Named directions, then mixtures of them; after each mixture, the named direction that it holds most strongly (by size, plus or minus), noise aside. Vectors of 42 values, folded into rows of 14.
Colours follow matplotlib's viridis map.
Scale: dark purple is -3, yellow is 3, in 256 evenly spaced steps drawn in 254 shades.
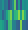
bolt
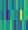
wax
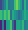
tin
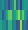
bolt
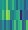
wax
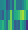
bolt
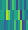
wax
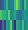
tin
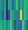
wax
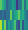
tin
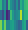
wax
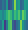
bolt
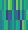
bolt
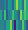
wax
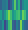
bolt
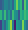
tin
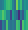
bolt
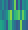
bolt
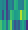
wax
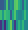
tin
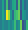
wax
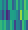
wax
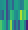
wax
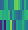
tin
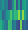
bolt
